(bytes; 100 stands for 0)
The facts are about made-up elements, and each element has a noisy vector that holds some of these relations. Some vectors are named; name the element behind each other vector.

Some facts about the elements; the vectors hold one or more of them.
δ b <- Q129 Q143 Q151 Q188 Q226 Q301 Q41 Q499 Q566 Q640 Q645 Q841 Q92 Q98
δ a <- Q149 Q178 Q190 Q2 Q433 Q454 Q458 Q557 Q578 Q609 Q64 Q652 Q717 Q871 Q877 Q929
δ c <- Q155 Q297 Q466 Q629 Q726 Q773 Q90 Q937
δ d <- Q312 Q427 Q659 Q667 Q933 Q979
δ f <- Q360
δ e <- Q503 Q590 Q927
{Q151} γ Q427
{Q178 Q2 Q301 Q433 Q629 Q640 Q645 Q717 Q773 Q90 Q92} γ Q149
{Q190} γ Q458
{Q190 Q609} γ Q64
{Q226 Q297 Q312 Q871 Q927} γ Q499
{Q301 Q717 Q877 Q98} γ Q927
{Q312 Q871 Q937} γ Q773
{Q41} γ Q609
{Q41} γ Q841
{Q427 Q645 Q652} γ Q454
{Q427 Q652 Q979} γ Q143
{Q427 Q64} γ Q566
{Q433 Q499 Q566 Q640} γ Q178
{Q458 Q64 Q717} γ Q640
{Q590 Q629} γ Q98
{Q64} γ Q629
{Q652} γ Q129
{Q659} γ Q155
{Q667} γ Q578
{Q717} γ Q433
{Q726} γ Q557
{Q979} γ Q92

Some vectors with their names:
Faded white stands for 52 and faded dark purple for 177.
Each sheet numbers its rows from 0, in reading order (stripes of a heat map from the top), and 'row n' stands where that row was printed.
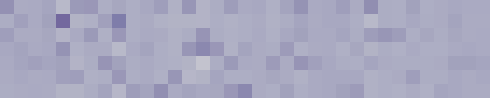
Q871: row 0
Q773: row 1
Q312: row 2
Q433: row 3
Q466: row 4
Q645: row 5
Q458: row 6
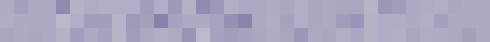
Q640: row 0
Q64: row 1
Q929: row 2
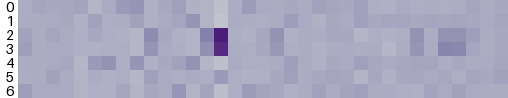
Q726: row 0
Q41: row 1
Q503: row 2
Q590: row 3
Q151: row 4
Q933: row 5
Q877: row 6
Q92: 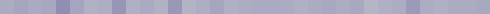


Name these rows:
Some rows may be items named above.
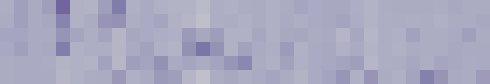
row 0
Q773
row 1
Q629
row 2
Q149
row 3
Q178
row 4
Q458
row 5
Q98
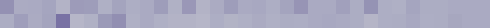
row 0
Q871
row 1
Q90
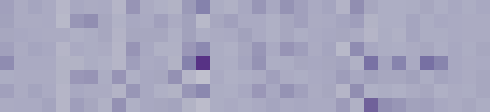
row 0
Q360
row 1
Q652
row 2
Q717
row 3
Q360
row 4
Q927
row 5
Q151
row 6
Q360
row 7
Q226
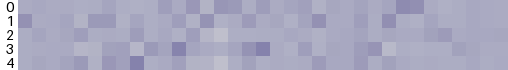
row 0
Q566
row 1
Q871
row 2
Q301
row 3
Q64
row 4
Q937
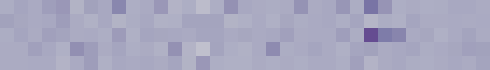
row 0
Q297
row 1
Q2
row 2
Q499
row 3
Q143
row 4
Q979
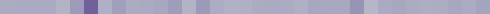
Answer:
Q427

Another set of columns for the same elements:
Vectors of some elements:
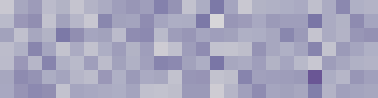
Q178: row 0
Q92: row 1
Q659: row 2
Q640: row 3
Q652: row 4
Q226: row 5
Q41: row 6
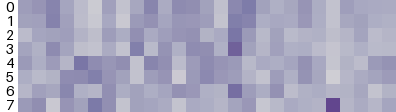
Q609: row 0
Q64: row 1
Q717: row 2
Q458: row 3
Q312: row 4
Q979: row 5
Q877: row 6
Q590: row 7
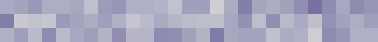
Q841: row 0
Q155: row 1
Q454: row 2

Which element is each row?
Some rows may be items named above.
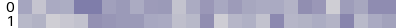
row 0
Q933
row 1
Q360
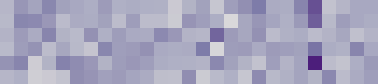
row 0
Q98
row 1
Q499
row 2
Q877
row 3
Q92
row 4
Q927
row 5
Q360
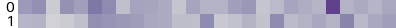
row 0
Q590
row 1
Q360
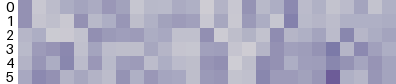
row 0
Q629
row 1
Q90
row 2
Q360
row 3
Q566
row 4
Q143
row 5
Q226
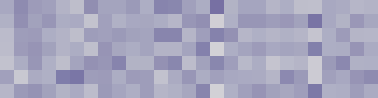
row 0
Q871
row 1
Q151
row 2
Q2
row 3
Q645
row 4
Q149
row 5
Q933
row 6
Q645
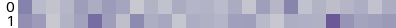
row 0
Q297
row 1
Q503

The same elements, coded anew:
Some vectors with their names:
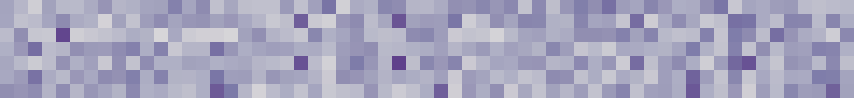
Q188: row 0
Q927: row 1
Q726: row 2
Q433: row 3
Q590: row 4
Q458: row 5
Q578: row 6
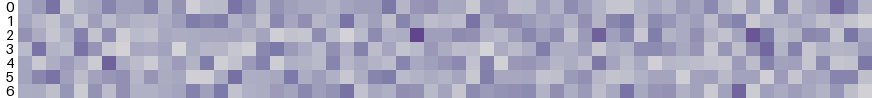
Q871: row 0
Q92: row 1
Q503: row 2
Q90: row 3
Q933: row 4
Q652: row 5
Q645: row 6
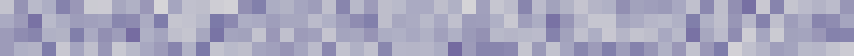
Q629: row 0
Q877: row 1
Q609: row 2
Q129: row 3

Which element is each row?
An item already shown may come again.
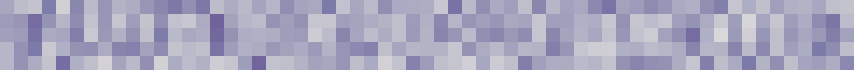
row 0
Q566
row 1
Q454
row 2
Q149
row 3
Q717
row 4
Q297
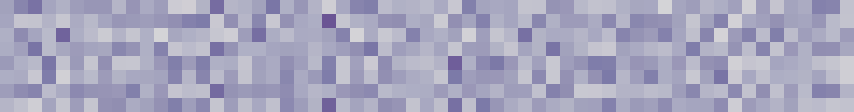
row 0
Q652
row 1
Q226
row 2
Q773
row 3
Q877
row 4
Q143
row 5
Q151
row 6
Q2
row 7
Q98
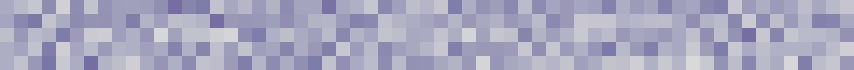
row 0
Q640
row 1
Q2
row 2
Q629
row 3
Q151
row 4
Q427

